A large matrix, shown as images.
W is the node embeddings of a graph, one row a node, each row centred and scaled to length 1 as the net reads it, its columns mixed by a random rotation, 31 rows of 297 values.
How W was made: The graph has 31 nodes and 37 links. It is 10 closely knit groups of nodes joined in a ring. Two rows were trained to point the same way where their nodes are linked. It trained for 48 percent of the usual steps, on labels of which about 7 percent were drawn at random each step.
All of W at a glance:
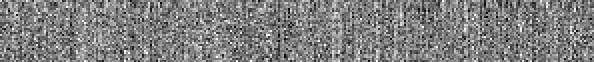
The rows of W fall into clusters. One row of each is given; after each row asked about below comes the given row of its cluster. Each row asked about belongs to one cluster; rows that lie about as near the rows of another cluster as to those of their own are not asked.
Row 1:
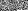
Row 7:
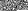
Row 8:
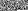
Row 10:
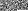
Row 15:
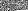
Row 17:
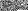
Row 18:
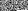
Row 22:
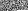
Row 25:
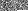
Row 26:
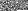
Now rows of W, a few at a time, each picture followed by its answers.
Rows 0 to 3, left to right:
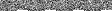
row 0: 17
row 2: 1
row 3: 1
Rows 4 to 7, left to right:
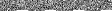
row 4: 22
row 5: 22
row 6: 8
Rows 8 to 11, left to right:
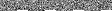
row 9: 18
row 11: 7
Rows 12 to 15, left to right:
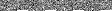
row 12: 8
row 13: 25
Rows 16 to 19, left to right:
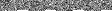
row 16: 25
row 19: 10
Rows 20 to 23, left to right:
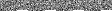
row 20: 17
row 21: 15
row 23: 18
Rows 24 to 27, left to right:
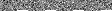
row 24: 26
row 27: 10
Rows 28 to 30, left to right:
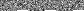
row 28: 10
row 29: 26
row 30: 7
